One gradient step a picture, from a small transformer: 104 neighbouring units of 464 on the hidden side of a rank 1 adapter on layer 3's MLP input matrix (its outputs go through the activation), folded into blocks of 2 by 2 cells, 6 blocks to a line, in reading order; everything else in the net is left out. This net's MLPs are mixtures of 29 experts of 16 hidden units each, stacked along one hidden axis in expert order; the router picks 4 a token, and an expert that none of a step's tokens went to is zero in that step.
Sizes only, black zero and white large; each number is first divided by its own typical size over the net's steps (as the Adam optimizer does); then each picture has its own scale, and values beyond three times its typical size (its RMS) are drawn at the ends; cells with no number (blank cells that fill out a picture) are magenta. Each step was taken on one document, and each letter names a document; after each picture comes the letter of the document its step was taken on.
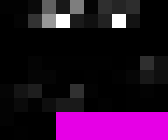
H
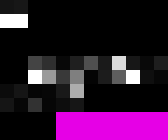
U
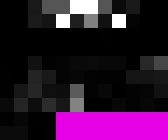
H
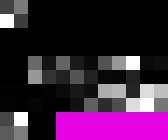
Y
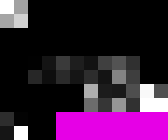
Y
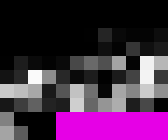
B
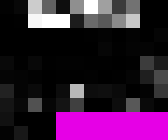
H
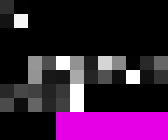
U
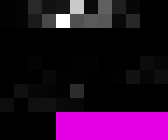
H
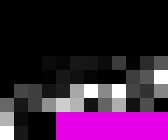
B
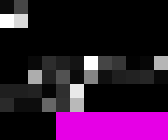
U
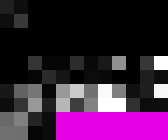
B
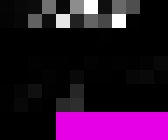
H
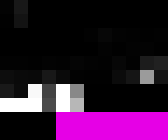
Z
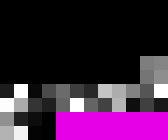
B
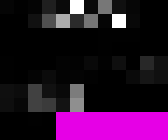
H
